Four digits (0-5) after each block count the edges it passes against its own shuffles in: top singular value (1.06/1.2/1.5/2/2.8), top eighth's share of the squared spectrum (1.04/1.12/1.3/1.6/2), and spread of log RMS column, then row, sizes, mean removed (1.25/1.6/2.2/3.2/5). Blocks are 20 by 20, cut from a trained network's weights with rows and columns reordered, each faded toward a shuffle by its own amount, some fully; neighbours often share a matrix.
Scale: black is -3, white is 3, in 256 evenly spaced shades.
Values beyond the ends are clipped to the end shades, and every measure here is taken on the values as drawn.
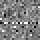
2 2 0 1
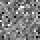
0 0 1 0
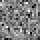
0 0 0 0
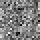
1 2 1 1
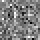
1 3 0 1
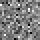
1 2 1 0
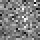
1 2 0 0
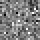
0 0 0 1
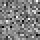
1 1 0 0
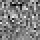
2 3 0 2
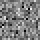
1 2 0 0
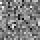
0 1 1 0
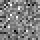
0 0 0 0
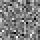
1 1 0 0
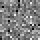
1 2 1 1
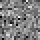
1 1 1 0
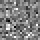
2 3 1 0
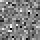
0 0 0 0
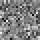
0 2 0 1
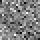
0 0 0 0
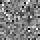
2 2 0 0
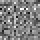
2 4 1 1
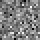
0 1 0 0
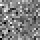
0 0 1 0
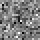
0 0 0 0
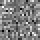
0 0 0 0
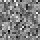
2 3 1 0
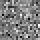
2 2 1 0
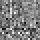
2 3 0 1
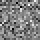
0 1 0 0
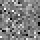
0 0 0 0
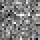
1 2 0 1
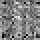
3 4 1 2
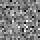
1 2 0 0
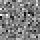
0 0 0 1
